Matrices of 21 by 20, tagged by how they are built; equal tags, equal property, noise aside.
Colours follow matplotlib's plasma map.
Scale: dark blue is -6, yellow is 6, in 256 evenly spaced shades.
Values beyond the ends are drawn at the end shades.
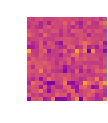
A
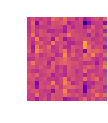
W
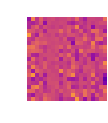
W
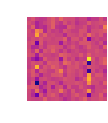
W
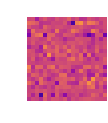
A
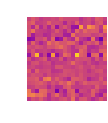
A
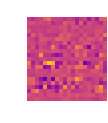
A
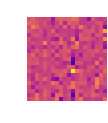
W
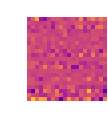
A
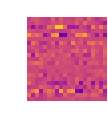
A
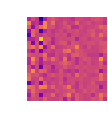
W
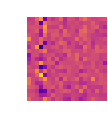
W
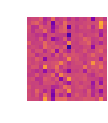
W
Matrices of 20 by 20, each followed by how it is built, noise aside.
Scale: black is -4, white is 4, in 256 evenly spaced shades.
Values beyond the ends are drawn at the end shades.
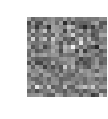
low rank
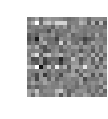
low rank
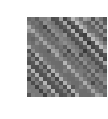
Toeplitz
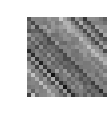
Toeplitz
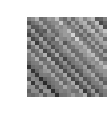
Toeplitz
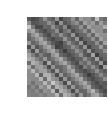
Toeplitz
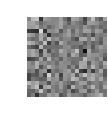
low rank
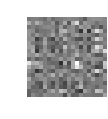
low rank
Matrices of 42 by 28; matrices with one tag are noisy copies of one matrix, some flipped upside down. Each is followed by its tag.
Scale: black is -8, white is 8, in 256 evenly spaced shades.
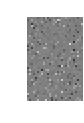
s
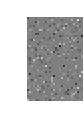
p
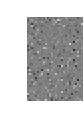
s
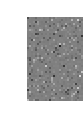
p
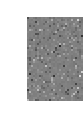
p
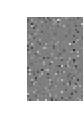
s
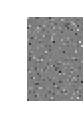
p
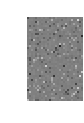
p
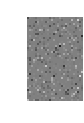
p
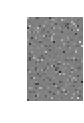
p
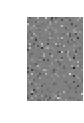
s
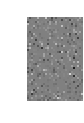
s
